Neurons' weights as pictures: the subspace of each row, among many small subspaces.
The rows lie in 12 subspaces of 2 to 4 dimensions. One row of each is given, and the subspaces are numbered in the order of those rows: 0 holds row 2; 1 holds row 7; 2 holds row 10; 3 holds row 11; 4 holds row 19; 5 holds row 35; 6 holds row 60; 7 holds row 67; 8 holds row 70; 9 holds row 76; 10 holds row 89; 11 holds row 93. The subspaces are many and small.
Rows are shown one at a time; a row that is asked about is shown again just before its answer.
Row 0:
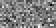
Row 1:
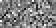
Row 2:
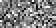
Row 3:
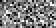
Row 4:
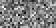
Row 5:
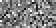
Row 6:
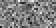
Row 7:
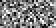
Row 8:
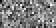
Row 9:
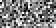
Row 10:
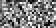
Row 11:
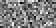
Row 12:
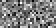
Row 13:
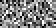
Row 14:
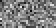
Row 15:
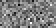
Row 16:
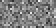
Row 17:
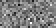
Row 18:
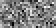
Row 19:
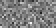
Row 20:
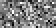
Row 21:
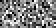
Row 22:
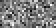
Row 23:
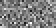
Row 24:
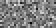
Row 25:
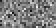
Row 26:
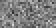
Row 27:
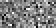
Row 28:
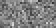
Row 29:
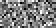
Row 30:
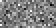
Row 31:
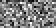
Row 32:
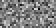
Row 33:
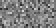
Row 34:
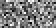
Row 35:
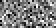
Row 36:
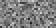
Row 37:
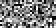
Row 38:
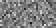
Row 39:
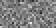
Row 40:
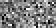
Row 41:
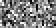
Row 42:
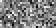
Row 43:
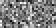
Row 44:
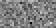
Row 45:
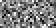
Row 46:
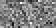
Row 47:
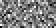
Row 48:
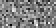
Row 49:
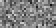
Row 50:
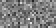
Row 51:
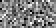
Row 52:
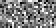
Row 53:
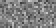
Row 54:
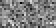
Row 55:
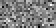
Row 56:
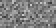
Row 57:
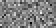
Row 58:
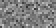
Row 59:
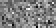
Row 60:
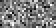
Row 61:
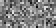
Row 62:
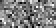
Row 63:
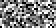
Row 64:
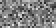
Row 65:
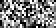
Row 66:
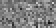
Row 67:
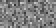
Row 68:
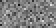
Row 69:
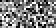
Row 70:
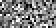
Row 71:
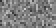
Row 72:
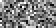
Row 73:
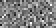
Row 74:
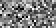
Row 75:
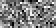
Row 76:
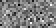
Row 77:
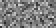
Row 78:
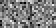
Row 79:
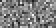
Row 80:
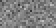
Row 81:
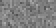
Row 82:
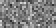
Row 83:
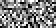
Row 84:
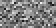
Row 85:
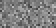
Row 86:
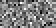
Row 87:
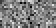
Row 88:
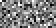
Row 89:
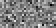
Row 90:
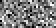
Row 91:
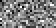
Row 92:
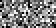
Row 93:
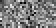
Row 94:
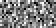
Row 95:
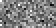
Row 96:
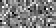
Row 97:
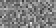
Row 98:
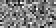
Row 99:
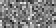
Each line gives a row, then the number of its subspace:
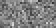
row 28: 6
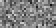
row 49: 10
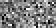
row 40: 2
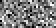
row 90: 5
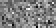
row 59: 2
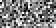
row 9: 8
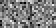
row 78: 1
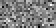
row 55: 10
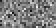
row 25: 3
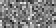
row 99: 1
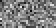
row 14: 11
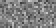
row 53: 7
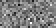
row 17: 9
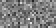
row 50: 11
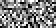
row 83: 4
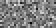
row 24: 7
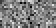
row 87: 9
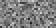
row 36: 5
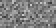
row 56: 8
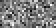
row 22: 6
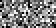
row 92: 8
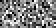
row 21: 6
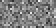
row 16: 10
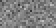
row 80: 11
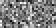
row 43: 1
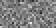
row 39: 4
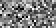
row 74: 8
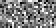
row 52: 7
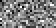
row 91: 11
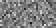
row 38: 3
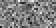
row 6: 4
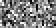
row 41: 10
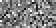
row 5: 0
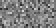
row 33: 5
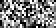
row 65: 7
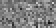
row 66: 2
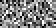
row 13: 6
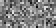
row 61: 10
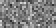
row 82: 1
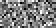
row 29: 3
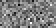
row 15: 9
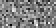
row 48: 2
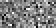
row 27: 2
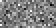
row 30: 9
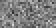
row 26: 0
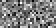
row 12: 11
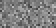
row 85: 8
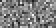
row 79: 8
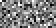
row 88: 8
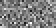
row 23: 4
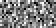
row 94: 7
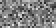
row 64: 8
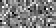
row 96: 10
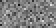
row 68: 9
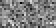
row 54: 10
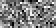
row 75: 6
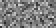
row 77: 5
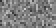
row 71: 10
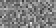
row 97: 5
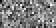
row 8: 7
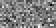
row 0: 10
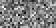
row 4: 8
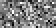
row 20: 0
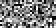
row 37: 7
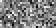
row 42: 3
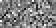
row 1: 0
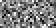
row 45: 1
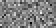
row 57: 5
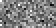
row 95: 9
